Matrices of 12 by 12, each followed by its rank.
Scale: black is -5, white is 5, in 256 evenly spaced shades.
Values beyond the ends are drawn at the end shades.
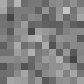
full rank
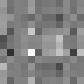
two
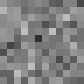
full rank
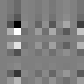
one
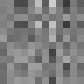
two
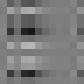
one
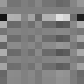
one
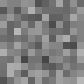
full rank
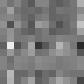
two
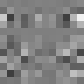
two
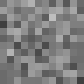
full rank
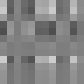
one
